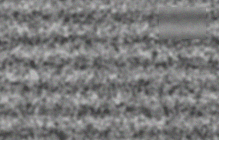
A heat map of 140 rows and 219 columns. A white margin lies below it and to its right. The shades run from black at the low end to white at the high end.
The top right is the smoothest part. The histogram is bell-shaped. Stripes running across repeat 6 times from top to bottom. An odd patch, calmer than its surroundings, sits in the top right.
